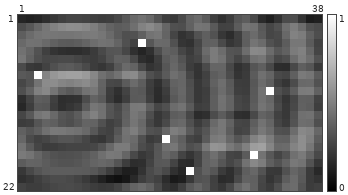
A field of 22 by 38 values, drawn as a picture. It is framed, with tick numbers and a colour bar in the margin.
Lone odd cells: 6, each higher than its neighbours. Rings: centred on the middle left. Histogram: skewed, a long tail of high values.
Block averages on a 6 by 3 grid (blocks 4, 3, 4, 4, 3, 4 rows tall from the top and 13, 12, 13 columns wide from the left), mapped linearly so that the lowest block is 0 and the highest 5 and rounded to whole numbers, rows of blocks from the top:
331
012
412
222
235
001
